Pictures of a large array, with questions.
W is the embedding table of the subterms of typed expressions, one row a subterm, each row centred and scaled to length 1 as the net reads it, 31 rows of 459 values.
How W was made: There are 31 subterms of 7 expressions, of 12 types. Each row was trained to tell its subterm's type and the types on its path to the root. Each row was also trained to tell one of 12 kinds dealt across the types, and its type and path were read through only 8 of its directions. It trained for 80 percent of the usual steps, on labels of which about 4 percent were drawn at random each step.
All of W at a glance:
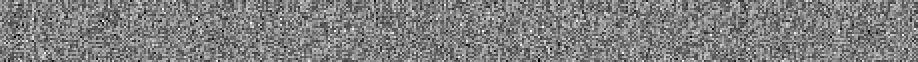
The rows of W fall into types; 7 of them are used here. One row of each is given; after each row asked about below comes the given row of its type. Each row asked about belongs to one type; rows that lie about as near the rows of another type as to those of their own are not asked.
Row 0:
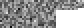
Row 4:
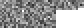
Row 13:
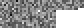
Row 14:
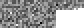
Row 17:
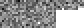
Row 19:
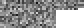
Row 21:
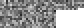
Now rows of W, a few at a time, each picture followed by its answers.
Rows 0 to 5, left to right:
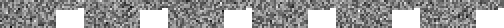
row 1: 13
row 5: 13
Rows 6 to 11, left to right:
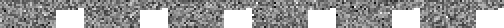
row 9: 4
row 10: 21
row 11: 19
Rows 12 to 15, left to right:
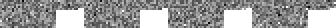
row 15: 19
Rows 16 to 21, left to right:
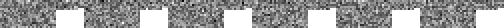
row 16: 14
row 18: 21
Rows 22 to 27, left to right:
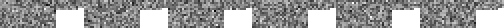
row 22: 4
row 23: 14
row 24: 19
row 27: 0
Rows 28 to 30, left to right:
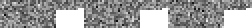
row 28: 21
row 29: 0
